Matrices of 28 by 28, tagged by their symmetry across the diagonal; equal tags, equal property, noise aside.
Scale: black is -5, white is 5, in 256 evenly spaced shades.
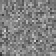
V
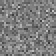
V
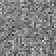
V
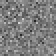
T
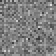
T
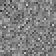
T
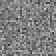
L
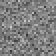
V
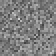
T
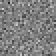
L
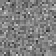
L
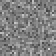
T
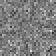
T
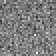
V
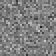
V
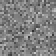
L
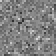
T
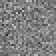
V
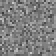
L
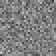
L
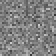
V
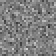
L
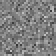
L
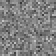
L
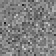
T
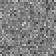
T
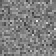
V
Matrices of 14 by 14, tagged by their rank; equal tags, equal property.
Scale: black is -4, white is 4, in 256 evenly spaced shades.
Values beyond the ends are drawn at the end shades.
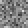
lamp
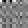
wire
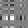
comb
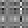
comb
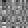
wire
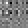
wire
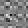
wire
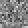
lamp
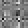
wire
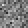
lamp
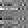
wire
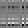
comb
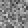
lamp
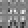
wire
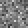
lamp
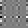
comb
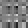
comb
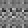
wire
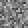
lamp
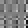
comb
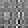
wire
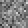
lamp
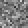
lamp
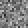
lamp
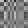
comb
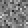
lamp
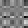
comb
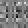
wire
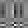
comb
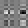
comb
